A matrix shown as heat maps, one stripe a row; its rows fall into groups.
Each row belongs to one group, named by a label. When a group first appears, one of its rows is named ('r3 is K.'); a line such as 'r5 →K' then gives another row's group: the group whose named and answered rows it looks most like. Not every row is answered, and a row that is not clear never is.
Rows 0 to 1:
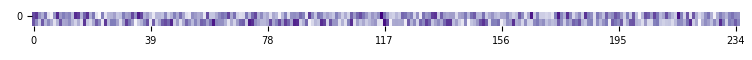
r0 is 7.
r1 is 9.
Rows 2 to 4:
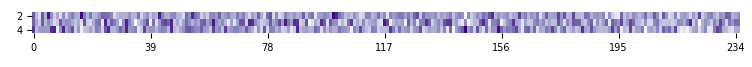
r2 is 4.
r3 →9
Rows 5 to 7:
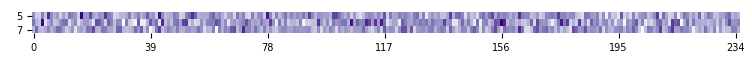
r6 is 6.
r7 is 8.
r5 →4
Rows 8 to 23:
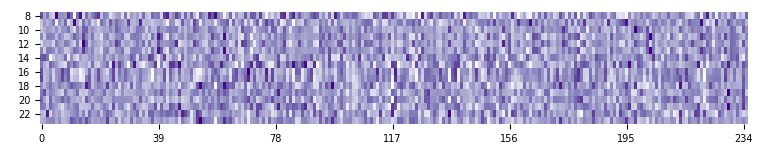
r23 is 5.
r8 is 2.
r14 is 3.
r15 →9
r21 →9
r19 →9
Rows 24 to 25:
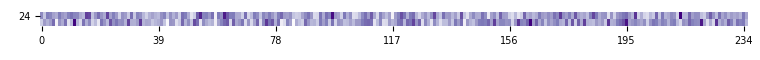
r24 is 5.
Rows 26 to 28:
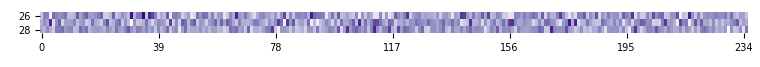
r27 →6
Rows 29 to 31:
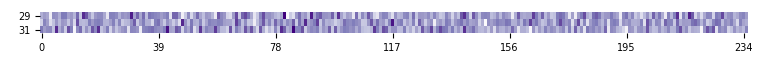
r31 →2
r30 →4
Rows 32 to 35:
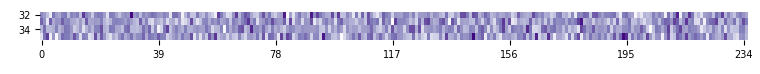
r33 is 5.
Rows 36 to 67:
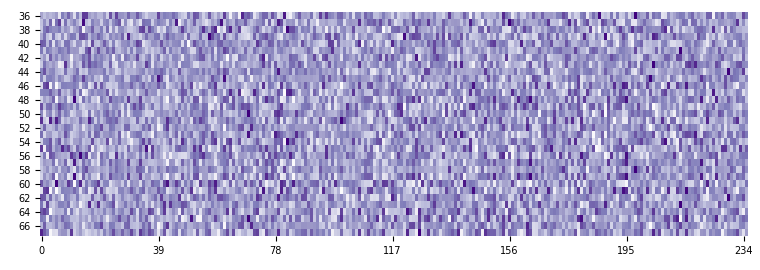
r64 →3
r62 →9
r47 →6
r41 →5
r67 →3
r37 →6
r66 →8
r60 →2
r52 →8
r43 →7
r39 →7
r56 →5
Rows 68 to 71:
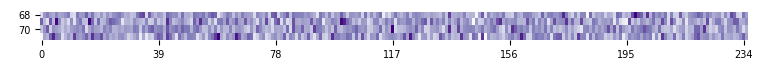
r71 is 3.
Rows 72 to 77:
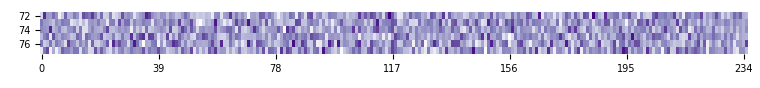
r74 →6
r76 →9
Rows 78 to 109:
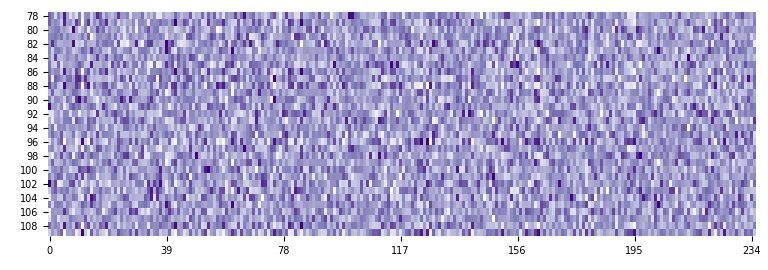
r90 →3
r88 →2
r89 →8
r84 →5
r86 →2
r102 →3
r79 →2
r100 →5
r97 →4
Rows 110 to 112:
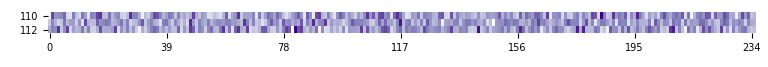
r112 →6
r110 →7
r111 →4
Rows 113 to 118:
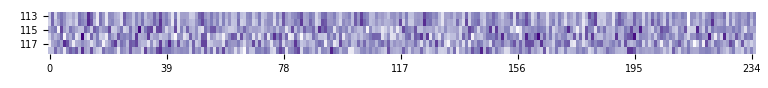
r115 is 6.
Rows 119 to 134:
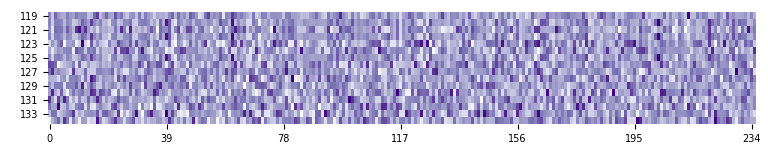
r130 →7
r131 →4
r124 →9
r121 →3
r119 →5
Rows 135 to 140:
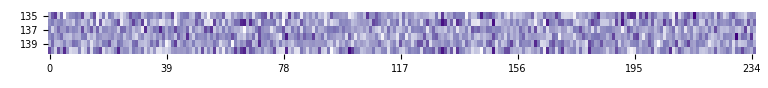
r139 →8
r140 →4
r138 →9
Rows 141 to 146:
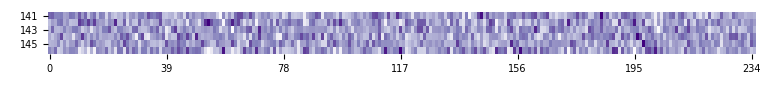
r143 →8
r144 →9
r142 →5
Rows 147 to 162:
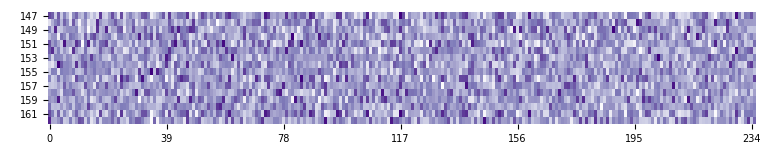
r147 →9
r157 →4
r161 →9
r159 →6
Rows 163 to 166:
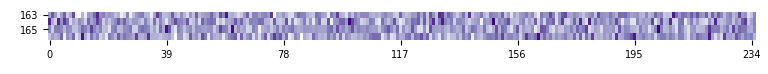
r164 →4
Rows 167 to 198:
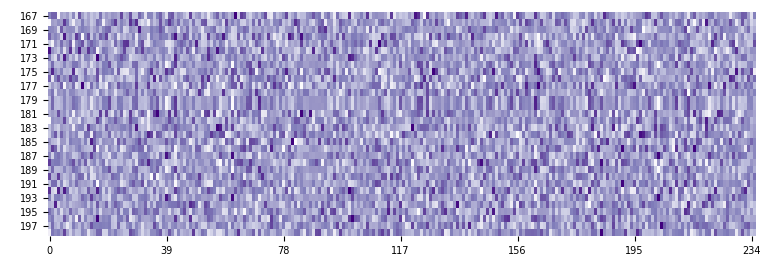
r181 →2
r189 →8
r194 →5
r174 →8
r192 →4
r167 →3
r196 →4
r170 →2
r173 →4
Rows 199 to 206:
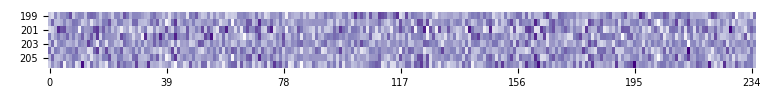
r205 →8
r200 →8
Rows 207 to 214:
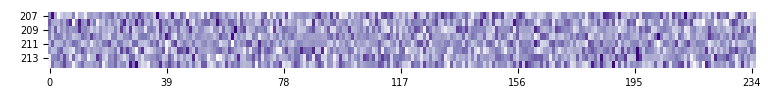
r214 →7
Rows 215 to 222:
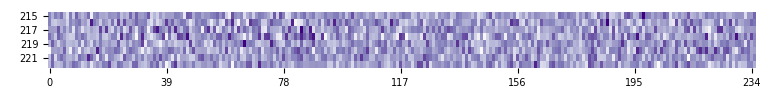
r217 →2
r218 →9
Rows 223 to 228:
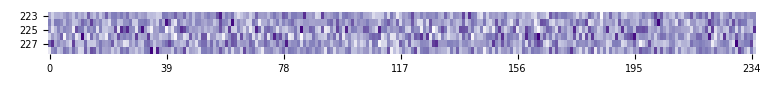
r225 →9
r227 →9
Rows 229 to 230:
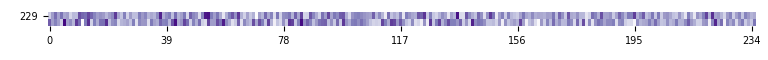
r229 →5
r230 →2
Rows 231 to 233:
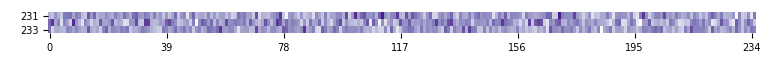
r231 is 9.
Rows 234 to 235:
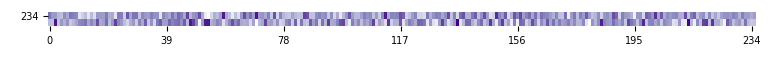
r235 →5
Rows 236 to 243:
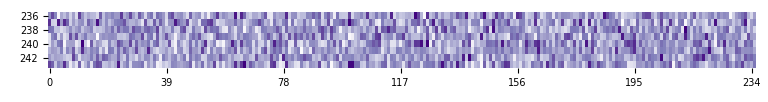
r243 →4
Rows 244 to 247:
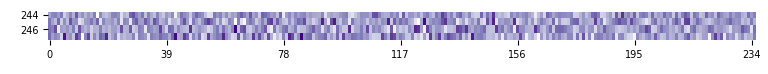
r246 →3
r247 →2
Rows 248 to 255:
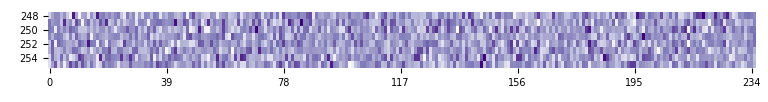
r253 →8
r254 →3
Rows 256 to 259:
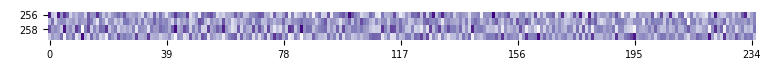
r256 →4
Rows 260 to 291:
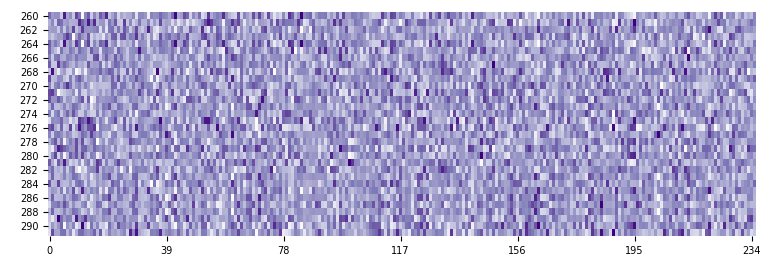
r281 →4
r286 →8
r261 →5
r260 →2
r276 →7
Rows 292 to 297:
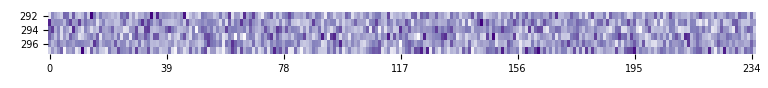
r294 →9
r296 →5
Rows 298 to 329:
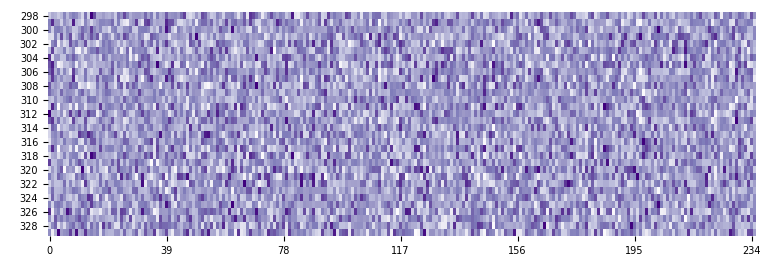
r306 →9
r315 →5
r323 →8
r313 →9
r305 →3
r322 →4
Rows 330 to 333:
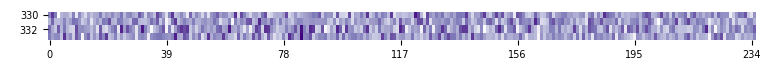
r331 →8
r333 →2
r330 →3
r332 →9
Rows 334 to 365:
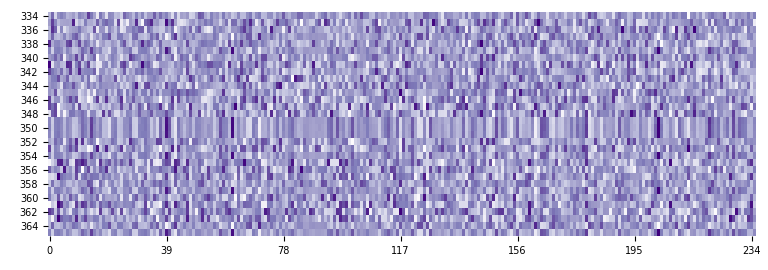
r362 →9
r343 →6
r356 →2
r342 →7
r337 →8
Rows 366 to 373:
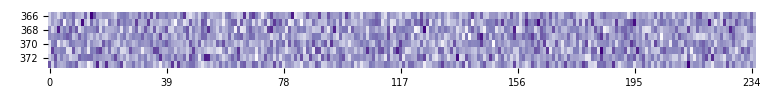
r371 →7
